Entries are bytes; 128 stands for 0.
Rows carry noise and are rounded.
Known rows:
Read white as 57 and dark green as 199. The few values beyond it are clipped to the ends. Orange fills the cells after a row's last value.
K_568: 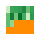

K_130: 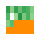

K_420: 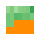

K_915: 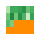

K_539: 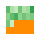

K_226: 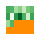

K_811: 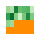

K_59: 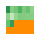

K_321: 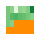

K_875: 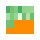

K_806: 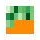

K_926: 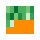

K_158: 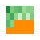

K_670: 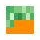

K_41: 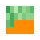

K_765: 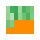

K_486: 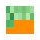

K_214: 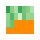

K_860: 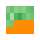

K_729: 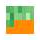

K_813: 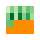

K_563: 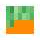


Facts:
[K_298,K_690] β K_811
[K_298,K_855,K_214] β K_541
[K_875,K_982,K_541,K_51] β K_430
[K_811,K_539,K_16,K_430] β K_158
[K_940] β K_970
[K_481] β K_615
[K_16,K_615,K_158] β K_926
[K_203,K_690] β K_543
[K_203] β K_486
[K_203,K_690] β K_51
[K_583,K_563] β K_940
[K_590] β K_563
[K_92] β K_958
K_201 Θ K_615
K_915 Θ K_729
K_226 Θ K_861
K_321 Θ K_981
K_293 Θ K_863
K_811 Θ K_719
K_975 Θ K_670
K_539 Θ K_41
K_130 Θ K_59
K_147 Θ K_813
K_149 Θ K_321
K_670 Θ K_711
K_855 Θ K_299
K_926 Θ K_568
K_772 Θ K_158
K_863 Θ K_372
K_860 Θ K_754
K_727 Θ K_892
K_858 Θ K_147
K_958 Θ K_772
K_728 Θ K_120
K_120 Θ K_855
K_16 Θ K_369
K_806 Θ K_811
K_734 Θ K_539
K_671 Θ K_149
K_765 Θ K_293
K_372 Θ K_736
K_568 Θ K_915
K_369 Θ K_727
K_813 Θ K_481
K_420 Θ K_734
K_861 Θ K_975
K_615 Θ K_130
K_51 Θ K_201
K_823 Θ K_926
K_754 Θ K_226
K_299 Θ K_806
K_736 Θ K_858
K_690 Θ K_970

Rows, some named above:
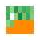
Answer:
K_201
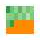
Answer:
K_711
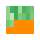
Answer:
K_765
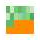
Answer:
K_203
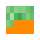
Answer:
K_860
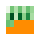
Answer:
K_147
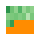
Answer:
K_711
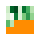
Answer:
K_863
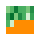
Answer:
K_926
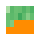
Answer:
K_823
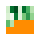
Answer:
K_863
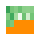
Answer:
K_430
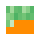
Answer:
K_16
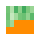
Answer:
K_51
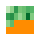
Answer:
K_120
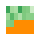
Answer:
K_298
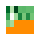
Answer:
K_615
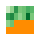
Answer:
K_120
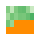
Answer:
K_690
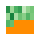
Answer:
K_481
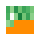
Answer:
K_201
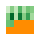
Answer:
K_813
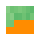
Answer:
K_772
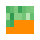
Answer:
K_729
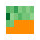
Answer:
K_958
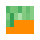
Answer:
K_719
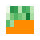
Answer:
K_736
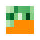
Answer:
K_855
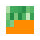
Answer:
K_915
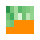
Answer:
K_541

